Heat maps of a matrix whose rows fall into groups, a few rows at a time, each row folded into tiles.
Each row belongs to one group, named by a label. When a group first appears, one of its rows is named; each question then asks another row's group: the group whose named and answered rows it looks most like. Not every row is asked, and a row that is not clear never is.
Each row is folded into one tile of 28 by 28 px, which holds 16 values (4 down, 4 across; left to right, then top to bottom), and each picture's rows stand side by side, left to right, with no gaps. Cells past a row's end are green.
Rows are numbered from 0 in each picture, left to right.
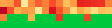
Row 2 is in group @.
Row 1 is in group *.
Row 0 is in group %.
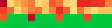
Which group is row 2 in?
@
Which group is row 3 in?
*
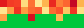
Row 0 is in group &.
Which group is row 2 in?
&
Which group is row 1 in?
@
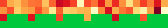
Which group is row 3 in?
*
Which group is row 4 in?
@
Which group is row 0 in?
@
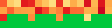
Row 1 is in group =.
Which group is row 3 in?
&
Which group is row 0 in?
@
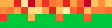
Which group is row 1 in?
*
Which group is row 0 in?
%
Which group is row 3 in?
=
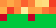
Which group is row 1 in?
@
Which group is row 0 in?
@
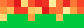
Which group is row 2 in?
*
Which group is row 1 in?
&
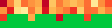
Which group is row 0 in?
@
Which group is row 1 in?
&
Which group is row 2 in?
@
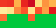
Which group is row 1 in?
=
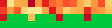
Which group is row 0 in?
@
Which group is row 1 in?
*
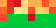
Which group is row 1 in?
%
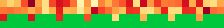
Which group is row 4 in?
&
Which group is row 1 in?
@
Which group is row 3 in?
=
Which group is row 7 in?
=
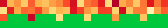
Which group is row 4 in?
=
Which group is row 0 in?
=
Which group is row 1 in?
@
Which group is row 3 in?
&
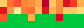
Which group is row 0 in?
%
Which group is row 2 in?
%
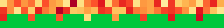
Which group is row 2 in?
%
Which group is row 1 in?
=
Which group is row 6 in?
@
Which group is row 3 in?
&
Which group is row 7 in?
%
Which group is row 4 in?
&
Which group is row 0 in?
%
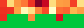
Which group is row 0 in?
@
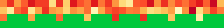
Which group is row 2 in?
*
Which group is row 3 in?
*
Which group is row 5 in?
*
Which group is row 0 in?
*
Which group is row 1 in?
&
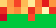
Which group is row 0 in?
%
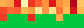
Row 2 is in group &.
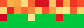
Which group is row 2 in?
*
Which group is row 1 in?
&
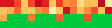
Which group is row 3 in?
%
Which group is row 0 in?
&
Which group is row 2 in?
=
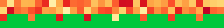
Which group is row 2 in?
*
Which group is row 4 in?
&
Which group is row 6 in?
=
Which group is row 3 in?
=
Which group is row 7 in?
=
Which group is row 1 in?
%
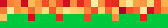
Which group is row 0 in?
*
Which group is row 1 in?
%
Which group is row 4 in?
=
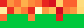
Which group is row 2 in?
%
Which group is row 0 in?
=
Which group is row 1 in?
*
